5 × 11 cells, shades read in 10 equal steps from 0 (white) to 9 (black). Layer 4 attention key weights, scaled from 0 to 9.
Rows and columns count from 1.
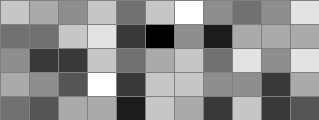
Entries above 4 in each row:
2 5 4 3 6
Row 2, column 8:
8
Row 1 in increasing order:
0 1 2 2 2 3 4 4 4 5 5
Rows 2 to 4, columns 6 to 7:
9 4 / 3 2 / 2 2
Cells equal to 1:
4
